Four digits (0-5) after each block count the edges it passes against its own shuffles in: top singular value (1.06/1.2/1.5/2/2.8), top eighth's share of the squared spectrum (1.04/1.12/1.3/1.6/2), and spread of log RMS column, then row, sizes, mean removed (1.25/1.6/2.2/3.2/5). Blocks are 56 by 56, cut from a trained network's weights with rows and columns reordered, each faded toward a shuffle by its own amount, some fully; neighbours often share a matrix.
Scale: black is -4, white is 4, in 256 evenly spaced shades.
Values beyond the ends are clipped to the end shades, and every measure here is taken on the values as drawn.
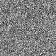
2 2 0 1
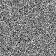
1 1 0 0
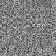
3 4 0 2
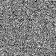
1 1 0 0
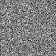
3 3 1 1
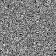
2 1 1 0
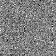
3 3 1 0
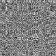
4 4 2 1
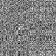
4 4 2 1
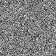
0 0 0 0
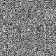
3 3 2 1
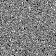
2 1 0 0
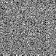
3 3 1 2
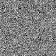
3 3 1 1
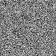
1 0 0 0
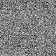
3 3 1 1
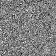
0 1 0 0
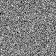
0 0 0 0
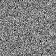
2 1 0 0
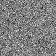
0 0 0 0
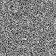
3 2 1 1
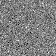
0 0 0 0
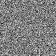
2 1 0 0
